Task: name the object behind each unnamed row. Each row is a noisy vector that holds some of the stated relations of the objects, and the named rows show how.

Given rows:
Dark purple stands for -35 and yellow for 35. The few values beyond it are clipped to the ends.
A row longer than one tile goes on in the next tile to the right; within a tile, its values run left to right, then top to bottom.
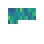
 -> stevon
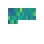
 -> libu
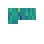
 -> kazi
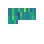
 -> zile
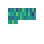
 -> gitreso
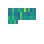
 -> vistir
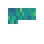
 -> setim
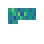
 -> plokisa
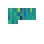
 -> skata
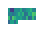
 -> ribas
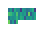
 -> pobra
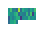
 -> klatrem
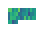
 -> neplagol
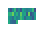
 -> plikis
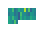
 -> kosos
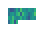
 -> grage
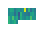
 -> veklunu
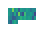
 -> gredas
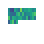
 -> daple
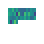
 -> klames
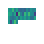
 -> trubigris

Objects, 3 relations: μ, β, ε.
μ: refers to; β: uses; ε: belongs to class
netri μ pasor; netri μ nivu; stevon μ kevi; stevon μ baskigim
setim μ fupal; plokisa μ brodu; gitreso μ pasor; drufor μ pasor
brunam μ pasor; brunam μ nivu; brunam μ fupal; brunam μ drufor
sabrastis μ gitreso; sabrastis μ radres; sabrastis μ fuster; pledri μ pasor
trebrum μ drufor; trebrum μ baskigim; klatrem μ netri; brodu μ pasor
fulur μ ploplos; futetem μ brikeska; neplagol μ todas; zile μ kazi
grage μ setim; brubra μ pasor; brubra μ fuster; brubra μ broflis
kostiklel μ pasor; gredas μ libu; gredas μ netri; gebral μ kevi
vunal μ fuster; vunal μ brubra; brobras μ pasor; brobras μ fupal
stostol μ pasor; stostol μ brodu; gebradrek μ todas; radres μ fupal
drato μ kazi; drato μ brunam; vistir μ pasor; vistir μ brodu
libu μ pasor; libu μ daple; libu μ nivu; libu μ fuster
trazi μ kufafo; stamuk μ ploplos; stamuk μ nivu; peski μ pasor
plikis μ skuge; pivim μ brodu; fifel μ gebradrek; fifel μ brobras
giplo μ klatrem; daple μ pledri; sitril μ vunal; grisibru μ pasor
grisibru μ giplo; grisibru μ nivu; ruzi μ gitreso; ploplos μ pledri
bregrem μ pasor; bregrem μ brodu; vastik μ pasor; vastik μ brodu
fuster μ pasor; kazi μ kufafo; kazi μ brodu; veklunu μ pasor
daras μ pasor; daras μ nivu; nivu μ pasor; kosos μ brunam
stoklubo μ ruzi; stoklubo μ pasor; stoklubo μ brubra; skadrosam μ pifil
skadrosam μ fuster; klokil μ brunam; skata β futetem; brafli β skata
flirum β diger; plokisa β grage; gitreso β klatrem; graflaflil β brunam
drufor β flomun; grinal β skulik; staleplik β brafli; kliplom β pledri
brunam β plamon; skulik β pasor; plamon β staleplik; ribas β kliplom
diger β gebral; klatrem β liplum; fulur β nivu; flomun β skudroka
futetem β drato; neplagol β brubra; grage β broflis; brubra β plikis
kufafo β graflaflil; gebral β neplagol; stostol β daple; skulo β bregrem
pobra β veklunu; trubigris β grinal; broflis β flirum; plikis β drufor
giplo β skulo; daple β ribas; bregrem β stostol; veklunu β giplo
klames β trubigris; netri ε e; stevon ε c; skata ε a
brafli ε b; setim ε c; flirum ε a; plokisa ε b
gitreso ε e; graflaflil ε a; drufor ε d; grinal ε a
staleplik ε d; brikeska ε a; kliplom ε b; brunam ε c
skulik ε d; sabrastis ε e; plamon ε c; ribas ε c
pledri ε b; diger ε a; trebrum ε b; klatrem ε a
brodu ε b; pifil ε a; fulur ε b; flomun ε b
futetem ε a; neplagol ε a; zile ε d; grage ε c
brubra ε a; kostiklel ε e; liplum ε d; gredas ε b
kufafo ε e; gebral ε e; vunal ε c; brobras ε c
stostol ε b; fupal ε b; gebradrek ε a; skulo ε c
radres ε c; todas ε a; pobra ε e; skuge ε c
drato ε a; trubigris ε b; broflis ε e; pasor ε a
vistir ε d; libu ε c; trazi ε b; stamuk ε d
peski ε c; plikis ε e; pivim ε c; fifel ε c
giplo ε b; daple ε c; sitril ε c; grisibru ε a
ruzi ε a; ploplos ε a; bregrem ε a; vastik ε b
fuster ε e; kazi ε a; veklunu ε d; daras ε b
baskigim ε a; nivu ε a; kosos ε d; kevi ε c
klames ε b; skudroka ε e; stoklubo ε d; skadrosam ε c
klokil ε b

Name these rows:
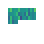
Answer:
brubra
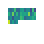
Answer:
kufafo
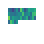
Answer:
kevi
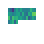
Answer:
skulo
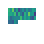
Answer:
flomun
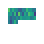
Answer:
kliplom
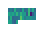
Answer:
gebral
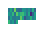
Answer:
broflis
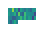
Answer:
fulur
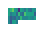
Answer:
brodu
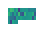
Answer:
giplo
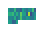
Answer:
skudroka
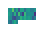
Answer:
trebrum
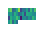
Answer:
brikeska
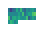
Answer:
plamon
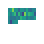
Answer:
trazi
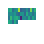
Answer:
grinal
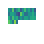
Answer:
staleplik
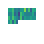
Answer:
drufor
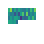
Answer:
pasor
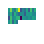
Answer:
futetem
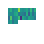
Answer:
grisibru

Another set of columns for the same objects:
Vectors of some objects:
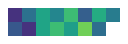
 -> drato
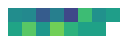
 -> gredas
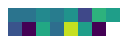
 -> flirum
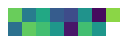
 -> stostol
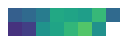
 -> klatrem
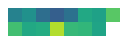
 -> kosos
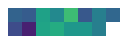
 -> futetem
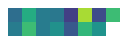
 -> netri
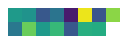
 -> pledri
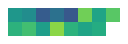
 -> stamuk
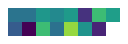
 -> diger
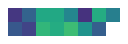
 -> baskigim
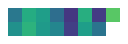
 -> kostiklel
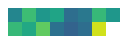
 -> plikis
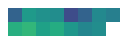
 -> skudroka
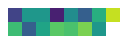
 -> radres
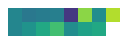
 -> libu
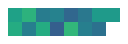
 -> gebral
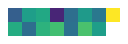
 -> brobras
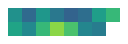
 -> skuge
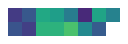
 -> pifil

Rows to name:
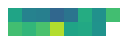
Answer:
zile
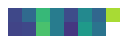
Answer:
pasor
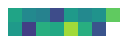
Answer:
grage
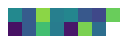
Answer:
bregrem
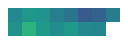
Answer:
pobra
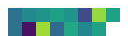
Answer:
neplagol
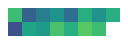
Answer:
daple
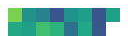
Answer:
plokisa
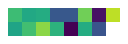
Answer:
brodu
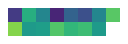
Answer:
fupal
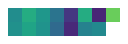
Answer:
gitreso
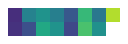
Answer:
nivu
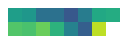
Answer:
flomun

